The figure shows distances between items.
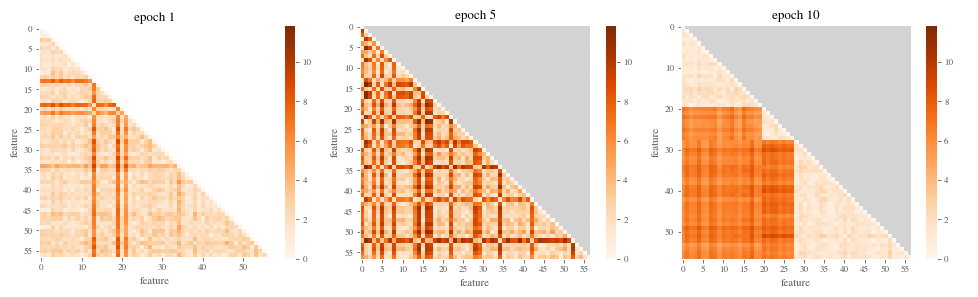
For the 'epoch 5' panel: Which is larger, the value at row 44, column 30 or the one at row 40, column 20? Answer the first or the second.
the second
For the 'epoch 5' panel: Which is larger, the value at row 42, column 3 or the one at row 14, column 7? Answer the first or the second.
the second
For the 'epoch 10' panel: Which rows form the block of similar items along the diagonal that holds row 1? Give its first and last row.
0 to 19
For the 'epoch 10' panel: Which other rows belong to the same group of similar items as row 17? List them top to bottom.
0, 1, 2, 3, 4, 5, 6, 7, 8, 9, 10, 11, 12, 13, 14, 15, 16, 18, 19
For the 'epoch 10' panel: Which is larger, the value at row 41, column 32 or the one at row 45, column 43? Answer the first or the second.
the first
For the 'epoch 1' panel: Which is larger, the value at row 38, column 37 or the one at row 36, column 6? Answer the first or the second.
the first
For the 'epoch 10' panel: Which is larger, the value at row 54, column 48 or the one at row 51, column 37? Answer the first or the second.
the second
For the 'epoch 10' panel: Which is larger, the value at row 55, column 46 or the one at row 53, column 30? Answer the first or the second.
the second
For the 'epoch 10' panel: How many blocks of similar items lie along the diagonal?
3
